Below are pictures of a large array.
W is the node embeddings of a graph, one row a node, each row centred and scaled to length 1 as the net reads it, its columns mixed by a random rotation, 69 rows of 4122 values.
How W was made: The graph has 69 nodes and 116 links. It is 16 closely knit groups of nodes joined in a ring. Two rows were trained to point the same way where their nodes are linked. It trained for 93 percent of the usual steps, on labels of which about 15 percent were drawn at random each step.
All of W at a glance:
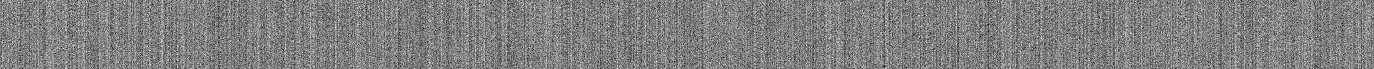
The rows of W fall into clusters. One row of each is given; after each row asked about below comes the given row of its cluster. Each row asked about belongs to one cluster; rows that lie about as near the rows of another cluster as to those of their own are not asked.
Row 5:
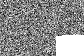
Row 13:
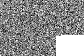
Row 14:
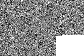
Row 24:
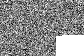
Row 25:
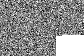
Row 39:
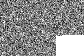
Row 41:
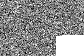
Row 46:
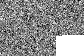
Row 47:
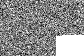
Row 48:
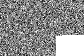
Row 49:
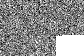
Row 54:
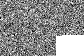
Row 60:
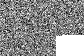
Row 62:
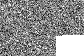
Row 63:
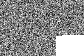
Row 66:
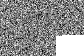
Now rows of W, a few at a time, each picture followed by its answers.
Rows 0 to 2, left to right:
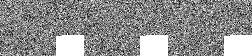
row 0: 46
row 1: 54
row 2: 24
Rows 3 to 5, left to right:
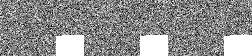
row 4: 47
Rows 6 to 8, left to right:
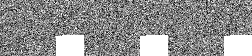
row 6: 62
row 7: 63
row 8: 49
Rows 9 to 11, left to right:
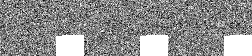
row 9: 5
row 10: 47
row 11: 48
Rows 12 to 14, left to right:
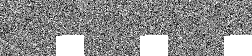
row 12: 41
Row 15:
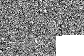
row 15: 49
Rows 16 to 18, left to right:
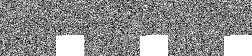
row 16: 47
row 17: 5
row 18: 25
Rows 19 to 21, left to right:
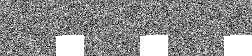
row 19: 24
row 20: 14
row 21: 62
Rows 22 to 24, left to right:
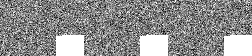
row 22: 47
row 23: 60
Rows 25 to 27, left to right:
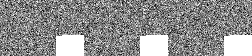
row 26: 49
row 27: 41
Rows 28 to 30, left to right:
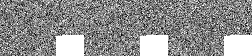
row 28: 14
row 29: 66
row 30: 60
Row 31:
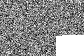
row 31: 24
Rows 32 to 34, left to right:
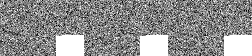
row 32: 13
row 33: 5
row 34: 13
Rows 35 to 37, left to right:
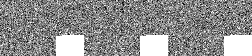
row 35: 63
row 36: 49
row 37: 60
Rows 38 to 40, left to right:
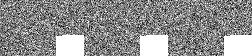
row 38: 62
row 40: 46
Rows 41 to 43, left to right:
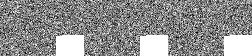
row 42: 25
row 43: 63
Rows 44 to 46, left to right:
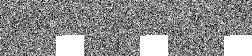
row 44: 48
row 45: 60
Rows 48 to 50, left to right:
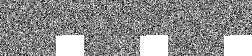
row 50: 39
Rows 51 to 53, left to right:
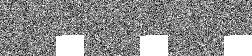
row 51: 24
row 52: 54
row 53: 46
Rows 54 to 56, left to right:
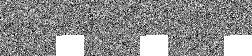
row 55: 14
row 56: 66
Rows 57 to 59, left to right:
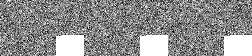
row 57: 54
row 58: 39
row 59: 54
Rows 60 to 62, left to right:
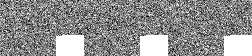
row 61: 41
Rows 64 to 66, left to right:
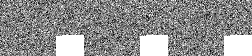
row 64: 39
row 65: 66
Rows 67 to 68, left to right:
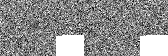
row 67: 60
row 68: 62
